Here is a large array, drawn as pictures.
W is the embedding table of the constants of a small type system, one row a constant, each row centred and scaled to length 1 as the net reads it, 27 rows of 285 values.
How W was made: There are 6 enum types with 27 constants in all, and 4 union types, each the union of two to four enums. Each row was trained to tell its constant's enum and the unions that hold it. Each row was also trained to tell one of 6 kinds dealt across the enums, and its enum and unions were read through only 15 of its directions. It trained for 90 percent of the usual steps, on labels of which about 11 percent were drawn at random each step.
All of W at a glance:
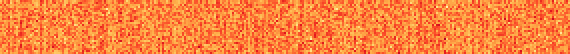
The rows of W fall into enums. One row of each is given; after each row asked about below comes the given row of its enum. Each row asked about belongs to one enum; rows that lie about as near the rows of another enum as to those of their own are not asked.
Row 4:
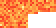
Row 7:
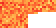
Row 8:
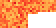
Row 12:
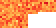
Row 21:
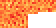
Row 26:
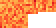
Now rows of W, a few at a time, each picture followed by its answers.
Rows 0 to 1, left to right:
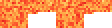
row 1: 8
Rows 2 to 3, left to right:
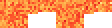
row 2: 21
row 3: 21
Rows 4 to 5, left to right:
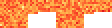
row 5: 8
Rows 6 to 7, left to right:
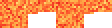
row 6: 7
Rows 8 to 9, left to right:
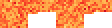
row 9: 7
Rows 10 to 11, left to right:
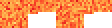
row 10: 12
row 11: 21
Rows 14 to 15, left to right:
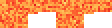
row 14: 4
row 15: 8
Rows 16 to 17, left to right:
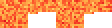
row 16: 4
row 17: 4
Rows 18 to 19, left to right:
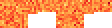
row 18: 21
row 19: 26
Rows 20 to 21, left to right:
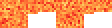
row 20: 8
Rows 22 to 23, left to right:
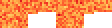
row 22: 12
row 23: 4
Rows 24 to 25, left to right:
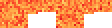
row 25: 26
